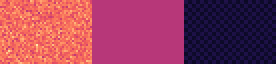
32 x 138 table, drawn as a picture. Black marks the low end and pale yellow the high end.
The table splits into one row of 3 panels. Panel 1,1: high, fine-grained. Panel 1,2: middling, flat. Panel 1,3: very low, checkered, faint in contrast.
